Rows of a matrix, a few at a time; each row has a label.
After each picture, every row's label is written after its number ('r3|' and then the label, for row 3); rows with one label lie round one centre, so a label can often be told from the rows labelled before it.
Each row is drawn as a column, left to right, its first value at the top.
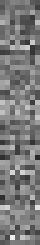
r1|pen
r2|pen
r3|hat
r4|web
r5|hat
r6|hat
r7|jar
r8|pen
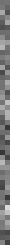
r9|web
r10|pen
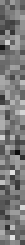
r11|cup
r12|jar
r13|hat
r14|web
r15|pen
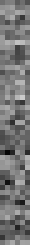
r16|web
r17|web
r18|web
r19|jar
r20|jar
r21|web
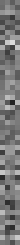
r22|hat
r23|jar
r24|jar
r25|hat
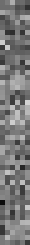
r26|jar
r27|hat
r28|cup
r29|pen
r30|cup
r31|pen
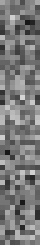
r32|cup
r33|web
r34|pen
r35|cup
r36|jar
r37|hat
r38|hat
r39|cup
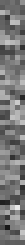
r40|jar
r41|jar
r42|pen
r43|pen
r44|cup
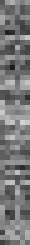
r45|pen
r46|cup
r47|cup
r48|hat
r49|cup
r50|cup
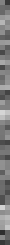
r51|pen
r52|pen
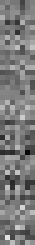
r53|web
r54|hat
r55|web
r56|hat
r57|pen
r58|web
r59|web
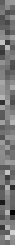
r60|jar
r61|hat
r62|cup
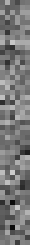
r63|jar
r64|cup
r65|jar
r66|pen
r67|web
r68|web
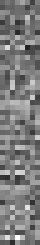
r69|hat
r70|hat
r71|pen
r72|hat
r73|hat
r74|pen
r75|jar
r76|cup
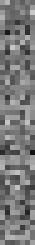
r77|web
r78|cup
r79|hat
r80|hat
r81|jar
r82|cup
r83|web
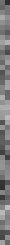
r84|web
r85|pen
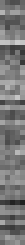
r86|jar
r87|jar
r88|jar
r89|jar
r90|jar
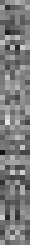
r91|web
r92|cup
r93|hat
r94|cup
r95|hat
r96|web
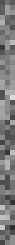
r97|pen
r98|web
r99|jar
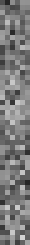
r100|jar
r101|pen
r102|cup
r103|pen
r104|hat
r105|web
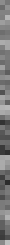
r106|web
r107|web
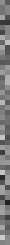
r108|hat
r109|jar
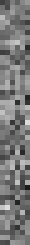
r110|pen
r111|pen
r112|web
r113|jar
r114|web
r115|cup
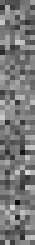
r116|pen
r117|web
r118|pen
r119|jar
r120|web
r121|hat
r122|hat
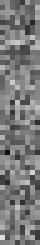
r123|hat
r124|web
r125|jar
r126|pen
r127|jar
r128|cup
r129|hat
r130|web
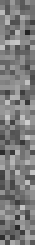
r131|web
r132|pen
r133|web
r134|jar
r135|pen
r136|cup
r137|hat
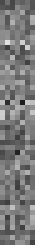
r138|pen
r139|jar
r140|pen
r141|web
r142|jar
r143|hat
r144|pen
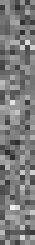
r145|cup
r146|web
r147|pen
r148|pen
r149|hat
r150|jar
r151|hat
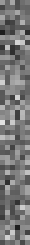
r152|cup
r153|hat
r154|cup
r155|jar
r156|pen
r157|hat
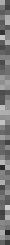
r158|cup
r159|pen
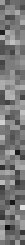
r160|cup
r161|jar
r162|jar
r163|web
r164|pen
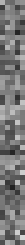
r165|cup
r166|web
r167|web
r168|cup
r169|hat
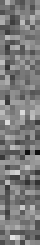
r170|pen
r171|cup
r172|hat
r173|hat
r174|pen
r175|web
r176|pen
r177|web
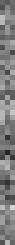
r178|pen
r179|web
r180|pen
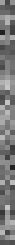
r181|cup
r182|pen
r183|cup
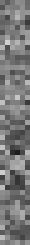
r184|hat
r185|jar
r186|web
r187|web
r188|web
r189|jar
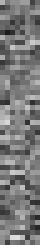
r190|cup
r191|cup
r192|hat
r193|hat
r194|hat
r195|web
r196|jar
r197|jar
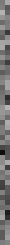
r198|web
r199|cup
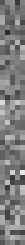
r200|pen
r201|cup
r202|hat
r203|pen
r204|hat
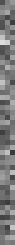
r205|jar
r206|jar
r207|hat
